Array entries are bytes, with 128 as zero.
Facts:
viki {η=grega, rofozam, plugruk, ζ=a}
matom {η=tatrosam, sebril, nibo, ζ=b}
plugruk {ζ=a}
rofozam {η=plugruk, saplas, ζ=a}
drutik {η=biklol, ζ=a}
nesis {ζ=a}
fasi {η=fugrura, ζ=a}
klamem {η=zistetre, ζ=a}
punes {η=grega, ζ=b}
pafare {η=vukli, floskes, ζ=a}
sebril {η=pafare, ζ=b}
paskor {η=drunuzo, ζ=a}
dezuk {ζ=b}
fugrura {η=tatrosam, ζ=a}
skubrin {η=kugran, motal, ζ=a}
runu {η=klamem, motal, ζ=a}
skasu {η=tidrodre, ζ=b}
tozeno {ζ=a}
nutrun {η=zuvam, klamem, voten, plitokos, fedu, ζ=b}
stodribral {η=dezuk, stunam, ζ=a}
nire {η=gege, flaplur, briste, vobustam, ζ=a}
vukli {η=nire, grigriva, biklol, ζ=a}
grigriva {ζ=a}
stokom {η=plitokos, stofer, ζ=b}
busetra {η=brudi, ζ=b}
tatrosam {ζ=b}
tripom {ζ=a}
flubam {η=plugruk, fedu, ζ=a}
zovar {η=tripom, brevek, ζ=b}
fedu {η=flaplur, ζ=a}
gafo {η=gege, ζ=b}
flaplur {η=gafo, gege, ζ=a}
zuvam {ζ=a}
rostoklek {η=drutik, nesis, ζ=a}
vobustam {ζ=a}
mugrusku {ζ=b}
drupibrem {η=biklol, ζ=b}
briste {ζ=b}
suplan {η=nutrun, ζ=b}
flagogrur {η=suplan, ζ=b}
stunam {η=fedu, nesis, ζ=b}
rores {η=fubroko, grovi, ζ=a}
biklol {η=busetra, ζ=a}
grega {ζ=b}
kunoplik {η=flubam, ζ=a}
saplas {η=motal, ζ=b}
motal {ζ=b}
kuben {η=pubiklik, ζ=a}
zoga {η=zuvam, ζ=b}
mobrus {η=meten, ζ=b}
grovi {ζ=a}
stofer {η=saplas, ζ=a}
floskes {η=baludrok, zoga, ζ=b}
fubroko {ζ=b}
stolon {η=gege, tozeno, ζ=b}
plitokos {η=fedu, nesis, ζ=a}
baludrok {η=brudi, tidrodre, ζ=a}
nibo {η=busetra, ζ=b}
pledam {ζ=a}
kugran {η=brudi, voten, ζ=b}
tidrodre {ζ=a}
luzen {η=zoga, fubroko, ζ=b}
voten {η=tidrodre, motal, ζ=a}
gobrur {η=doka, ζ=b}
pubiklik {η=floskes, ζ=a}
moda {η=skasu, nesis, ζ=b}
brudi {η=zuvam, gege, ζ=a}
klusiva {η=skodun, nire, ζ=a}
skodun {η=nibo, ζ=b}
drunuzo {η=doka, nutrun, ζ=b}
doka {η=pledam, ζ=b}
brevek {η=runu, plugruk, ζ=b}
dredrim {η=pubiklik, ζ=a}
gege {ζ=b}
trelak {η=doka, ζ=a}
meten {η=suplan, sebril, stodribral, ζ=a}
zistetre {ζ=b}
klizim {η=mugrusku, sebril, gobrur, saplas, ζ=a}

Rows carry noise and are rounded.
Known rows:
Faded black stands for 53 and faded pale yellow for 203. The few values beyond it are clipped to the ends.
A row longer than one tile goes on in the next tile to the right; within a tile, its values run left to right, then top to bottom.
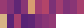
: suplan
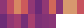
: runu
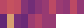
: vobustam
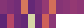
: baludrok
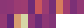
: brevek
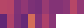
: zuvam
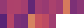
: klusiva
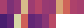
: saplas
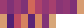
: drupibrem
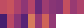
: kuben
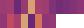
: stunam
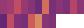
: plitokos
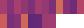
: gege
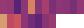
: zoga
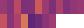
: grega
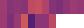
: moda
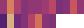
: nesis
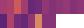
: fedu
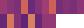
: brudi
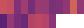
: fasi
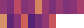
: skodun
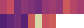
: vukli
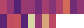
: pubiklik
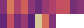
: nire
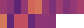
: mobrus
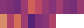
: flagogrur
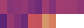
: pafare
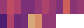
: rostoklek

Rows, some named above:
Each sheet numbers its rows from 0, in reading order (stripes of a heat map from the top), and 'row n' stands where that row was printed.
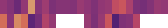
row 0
luzen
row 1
moda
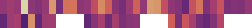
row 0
voten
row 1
runu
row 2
kugran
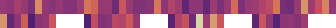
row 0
skodun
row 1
fugrura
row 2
pubiklik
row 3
skubrin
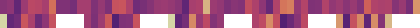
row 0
busetra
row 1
moda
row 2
nibo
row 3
skasu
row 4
drupibrem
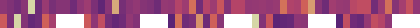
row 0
floskes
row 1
nutrun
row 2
tidrodre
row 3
gobrur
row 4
klamem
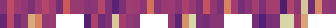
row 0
rostoklek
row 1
kunoplik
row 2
brevek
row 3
biklol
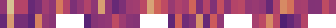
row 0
flaplur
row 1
stofer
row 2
tidrodre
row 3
skasu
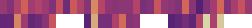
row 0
motal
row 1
nesis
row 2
drutik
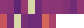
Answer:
floskes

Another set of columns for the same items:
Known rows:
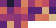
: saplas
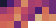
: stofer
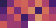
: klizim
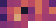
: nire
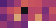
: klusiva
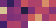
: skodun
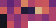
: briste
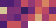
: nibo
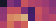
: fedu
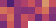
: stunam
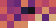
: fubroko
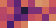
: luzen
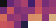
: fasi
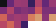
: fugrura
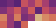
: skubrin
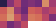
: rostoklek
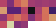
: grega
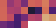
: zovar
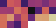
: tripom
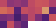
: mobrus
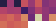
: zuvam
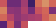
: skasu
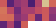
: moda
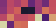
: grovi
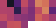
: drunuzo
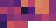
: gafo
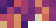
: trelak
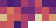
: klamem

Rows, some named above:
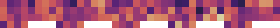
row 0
skasu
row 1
kugran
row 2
skubrin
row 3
motal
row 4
nutrun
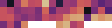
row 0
stokom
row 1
plugruk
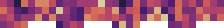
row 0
zoga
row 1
drupibrem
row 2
motal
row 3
pafare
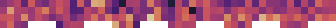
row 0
stodribral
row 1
floskes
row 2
trelak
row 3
flaplur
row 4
voten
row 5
baludrok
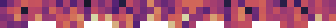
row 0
klusiva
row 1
tidrodre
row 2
trelak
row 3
viki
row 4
flaplur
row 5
brudi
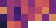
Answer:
sebril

